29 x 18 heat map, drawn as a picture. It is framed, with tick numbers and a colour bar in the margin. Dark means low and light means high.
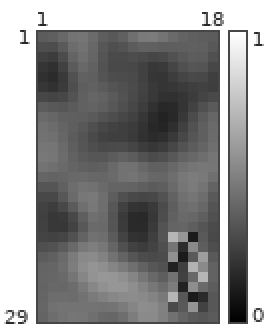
Odd patch: rougher, in the bottom right. Grain: blotchy. Roughest part: bottom right.
